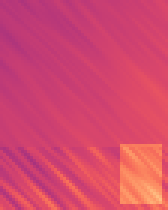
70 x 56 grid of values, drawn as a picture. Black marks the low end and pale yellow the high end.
Histogram: skewed, a long tail of high values. Odd patch: higher, in the bottom right. Mirror symmetry: none. Slope: up to the bottom right. Seam: horizontal, 70% of the way down, the top part calmer.
